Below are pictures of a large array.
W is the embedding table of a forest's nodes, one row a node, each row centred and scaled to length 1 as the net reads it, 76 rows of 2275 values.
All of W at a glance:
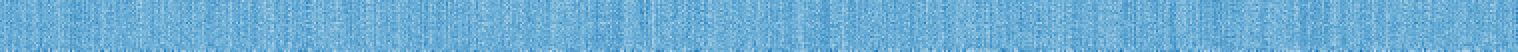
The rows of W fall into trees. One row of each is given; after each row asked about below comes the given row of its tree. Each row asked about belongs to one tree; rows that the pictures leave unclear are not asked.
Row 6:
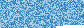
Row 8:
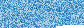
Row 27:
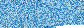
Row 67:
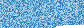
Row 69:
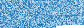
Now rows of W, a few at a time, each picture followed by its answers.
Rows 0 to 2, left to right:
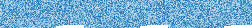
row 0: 8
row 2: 67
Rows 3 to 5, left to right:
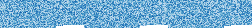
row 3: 67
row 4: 69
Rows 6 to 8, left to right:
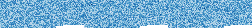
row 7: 69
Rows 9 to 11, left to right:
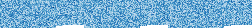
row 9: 69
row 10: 67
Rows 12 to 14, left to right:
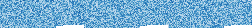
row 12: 67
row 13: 67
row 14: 6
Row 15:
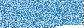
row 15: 8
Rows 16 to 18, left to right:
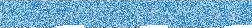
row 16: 8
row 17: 6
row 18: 67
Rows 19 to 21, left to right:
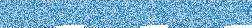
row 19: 27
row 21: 6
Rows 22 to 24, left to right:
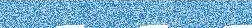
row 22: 67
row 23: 69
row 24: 67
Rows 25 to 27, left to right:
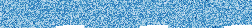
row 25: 8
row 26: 69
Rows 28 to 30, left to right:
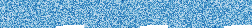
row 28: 67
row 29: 6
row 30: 27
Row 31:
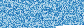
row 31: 8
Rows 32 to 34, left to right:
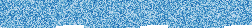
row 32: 69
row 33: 67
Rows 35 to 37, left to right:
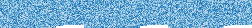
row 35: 67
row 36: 27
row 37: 8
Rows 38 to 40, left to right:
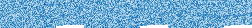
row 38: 6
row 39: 27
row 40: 69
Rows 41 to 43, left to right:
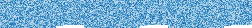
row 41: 6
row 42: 69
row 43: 67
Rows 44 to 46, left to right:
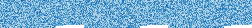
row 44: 67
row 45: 6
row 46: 27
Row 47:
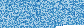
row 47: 67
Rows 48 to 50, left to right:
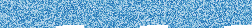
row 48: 8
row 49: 69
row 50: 27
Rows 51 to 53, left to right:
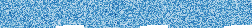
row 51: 69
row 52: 8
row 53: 67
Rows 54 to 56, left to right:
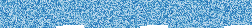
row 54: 6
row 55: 6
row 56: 8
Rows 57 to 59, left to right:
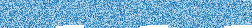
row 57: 69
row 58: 67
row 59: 69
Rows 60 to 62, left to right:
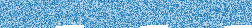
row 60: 69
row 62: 8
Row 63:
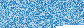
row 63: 6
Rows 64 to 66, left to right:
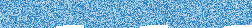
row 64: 67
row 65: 67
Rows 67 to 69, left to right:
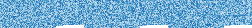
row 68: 8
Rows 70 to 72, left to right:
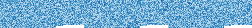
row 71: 6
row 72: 6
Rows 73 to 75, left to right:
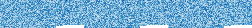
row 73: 8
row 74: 6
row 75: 6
